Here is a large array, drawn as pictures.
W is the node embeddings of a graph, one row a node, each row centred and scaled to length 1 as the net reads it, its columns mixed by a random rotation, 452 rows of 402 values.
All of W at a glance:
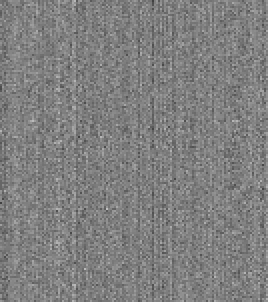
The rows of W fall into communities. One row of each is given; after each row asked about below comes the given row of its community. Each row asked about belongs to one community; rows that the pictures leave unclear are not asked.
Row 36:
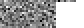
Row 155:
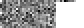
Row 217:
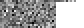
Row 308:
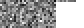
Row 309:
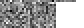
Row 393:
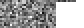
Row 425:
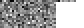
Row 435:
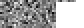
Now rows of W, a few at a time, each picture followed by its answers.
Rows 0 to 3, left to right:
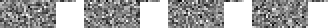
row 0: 309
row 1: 309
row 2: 425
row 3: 155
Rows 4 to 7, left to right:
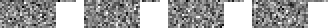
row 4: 425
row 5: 36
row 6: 393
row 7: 309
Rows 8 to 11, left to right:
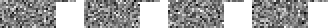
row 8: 36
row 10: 435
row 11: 435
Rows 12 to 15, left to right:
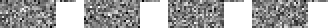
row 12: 155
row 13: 36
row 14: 309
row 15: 435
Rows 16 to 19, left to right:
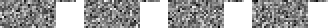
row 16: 155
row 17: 435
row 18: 435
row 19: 393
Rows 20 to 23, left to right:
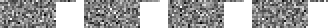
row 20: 308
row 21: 217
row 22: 217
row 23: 393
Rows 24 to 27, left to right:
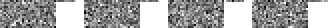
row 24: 308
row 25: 435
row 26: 155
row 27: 308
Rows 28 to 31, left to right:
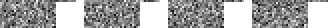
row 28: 217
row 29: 155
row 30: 36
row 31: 425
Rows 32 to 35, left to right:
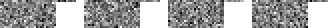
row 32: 393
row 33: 308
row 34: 309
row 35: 36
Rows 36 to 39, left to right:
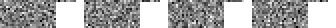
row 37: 393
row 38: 308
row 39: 309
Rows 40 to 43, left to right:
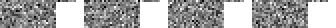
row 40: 36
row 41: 155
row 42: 435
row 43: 309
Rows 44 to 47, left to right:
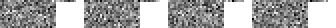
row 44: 155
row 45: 217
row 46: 155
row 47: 36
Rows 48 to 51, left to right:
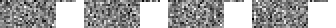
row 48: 435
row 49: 393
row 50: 435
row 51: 36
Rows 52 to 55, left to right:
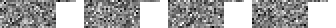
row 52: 425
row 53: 435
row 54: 309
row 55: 36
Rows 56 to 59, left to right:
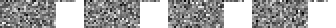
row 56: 435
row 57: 309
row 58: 308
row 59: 435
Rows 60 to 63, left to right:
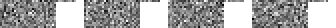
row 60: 217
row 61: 309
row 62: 308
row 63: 36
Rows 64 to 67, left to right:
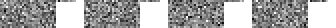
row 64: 36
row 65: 435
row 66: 425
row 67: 36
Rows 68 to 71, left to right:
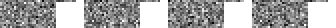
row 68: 308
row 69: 425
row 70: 309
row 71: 425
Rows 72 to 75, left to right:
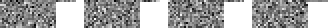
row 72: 425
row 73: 393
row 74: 308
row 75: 308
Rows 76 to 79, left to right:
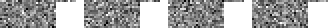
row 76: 36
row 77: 309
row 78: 308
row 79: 36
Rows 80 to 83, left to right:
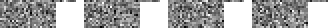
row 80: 309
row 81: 309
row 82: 308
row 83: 425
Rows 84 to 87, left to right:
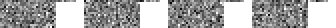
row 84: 217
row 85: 425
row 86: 393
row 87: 155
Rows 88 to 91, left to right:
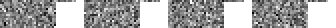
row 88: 393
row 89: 155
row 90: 308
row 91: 435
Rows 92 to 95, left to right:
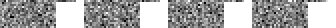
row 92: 393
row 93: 36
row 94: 309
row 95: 217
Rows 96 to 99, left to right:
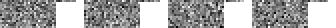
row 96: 425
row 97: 425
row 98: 36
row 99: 217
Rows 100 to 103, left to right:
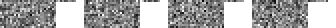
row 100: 155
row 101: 155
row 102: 435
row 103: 425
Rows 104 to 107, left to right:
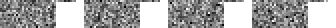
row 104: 155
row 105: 308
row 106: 393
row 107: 36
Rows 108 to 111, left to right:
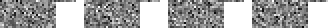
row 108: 217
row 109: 36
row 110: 309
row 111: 309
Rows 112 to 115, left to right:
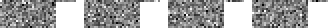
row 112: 308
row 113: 217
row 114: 155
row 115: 155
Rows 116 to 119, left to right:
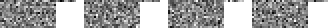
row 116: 309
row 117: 308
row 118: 435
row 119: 309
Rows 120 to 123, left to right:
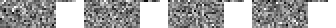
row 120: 36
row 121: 309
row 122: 309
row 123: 425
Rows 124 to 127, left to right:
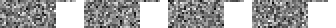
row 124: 36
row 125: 308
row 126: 393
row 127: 308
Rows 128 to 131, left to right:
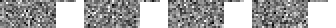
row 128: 309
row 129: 435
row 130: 309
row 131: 217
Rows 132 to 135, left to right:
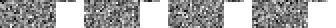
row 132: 393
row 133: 155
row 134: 155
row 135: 435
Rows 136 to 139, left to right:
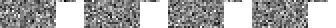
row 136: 155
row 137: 435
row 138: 435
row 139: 217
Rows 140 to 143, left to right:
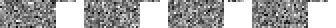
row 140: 308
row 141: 217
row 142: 155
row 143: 217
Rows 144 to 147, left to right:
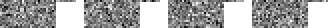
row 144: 155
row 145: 435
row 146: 308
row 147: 425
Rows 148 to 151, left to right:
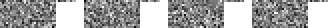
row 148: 393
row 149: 309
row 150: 155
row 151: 36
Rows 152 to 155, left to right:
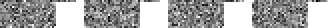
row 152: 393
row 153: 155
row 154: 393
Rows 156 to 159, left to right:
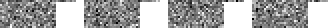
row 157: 217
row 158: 425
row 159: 36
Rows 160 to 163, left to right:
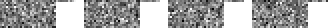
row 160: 36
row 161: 309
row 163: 425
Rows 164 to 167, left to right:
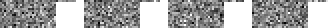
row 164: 217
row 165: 217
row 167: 435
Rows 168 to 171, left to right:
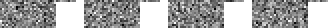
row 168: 425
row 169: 435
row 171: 309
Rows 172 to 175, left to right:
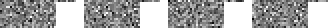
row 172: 393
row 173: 36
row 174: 309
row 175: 36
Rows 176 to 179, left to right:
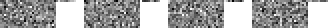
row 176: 217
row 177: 393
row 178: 155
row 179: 309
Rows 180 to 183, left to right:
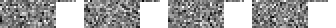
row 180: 36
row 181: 36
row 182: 36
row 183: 36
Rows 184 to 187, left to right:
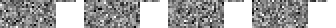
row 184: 425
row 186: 309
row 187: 309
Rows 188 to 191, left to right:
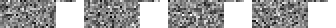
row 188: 155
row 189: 217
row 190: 309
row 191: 309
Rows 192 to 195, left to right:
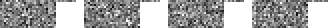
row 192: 309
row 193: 36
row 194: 155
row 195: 308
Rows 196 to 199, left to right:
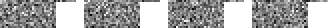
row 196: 36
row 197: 36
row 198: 308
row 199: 217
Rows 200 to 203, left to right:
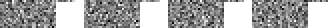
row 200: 393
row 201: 217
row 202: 309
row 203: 309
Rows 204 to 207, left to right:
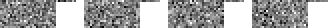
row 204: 393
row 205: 308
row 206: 308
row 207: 217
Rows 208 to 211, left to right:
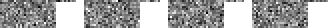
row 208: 425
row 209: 435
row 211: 425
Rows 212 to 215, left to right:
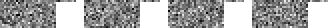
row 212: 425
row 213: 155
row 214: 155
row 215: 217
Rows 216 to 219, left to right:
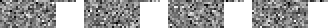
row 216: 309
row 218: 36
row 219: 309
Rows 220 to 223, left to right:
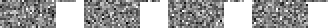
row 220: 155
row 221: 309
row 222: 217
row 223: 435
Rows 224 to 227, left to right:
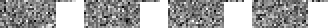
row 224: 217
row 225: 435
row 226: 425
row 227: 155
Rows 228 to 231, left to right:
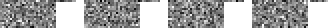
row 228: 308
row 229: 217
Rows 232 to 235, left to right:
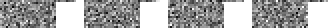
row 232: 308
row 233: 217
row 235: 393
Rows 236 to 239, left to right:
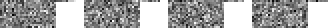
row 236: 217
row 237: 155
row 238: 425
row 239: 155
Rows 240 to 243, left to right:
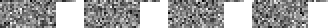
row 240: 393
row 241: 309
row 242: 435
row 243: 308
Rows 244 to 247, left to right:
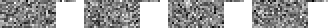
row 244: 435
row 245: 217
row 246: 309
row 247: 425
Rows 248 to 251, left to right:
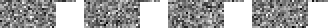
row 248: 393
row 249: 217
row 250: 308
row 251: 155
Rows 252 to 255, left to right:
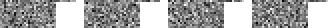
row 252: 217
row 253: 393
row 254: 309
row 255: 393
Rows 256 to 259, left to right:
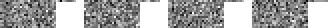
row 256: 435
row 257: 435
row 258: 217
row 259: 308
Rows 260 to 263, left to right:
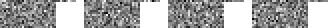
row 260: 36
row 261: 309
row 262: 308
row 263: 435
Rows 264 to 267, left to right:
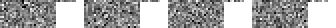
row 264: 425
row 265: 309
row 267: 217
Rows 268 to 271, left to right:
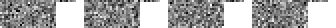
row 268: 155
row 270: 393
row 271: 308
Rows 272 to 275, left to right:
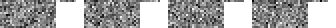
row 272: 155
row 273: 425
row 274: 435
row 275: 425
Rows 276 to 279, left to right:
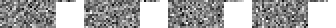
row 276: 435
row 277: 155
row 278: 217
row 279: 393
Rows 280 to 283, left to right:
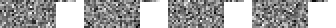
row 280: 217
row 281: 393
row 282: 309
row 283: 393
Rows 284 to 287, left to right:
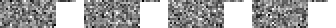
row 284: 393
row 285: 36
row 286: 36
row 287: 155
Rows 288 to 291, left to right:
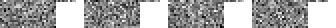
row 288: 36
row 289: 425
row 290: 36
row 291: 309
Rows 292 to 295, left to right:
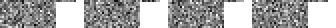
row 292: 425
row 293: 393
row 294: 308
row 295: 36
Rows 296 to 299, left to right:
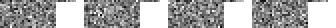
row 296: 393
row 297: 155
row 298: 36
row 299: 425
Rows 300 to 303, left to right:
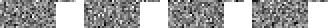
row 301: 155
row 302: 309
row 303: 309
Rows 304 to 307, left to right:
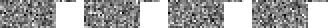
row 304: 435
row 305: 155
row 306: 435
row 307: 425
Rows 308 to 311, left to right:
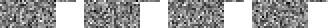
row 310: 308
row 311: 308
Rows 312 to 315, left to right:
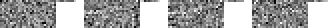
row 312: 309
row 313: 155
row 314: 155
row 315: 425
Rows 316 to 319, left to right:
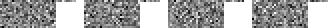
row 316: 435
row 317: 435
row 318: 309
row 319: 36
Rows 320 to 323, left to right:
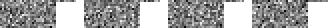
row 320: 309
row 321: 155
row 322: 36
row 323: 308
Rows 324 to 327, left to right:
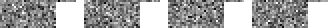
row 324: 36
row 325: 36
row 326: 435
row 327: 308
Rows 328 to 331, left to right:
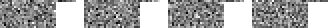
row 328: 393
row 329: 217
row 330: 393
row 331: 309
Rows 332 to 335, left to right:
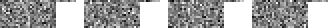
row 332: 309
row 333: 393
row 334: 393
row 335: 308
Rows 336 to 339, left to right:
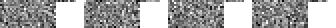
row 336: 36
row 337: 308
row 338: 36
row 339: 393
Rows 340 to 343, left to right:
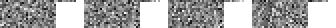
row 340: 435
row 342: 217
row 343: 425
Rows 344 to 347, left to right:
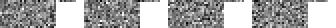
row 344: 155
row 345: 308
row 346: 36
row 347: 435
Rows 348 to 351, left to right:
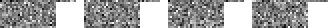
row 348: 425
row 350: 425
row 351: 308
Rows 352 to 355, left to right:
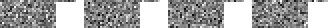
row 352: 435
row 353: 217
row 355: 435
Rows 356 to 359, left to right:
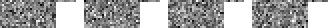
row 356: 309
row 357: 425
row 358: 435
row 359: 308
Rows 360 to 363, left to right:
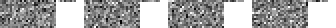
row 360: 155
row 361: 308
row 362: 36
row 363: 155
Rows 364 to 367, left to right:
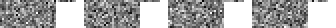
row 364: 155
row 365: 309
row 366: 435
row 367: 435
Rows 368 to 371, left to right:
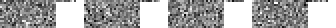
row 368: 425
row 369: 36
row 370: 155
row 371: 308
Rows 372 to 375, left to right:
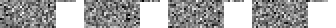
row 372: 36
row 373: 425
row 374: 435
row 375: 217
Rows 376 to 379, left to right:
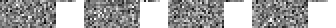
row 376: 309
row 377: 155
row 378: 308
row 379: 308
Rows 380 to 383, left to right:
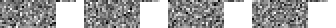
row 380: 425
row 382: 393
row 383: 36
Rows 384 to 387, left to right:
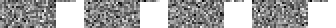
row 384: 308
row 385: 308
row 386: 435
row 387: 425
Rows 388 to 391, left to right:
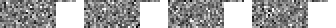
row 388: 217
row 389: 393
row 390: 425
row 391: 155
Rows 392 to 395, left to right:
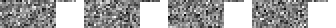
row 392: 155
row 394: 155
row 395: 217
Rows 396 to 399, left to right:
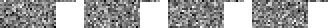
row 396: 36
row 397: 393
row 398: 435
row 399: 309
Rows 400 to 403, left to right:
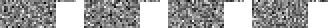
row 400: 308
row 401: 435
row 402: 393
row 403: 309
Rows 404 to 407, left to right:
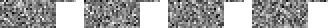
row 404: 309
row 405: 425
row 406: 393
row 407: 435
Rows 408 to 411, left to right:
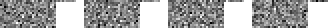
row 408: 217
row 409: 217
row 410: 217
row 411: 155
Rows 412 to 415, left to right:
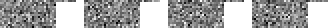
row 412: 309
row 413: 217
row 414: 217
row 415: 217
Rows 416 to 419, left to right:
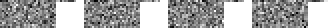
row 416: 435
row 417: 425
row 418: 435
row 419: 393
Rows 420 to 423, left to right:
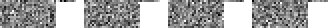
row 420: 155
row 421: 217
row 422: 308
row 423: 425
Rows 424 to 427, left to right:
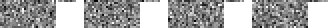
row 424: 155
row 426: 36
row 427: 36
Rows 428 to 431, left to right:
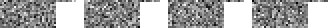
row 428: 36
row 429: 36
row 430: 435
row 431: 425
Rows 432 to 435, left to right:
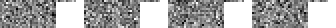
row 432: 309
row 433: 435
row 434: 425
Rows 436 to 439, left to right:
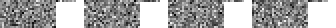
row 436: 217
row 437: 393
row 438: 435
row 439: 425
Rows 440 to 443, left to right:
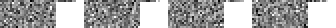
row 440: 393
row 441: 393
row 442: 217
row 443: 36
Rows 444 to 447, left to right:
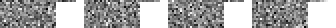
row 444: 393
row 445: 308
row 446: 36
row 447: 217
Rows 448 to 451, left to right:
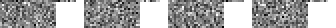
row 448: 425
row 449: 435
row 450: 36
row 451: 217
